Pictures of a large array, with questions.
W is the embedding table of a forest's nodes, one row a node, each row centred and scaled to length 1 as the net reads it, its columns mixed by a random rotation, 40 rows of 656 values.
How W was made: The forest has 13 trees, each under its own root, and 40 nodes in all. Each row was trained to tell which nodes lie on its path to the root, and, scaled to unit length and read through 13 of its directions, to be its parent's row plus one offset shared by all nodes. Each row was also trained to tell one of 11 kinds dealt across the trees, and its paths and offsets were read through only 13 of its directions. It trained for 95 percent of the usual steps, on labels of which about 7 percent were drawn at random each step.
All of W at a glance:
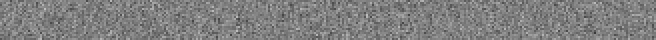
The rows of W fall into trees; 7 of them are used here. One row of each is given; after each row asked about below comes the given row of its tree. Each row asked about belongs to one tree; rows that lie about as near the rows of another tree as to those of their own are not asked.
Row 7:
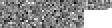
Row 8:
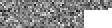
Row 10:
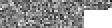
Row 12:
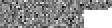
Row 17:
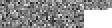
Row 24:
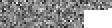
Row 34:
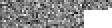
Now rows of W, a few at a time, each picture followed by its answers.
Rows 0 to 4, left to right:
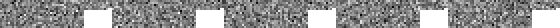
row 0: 17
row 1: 10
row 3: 8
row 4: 8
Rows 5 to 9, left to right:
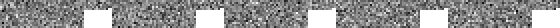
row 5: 10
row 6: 10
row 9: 10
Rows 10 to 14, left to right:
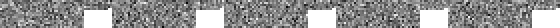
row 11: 7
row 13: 17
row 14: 24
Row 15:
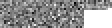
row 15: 17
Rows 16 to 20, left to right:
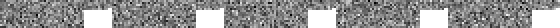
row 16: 34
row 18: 24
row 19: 8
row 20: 34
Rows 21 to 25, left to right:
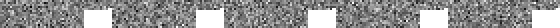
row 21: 24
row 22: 7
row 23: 8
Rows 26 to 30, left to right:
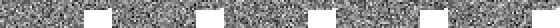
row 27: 34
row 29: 10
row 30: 17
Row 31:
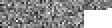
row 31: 34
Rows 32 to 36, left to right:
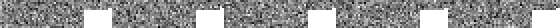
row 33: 24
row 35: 12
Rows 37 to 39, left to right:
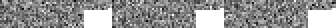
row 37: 7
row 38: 34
